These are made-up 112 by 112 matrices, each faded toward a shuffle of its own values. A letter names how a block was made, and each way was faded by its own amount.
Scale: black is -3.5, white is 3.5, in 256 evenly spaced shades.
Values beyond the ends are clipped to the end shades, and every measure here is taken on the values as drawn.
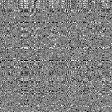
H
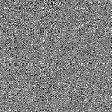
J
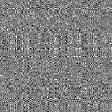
H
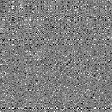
H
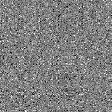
J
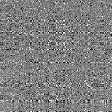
H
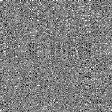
J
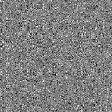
J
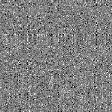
J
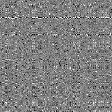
H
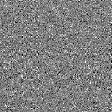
J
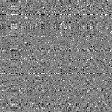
H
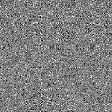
J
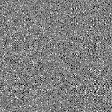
J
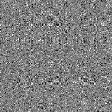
J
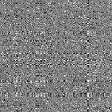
H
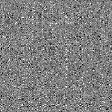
J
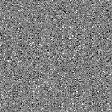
J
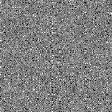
J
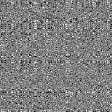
H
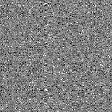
J
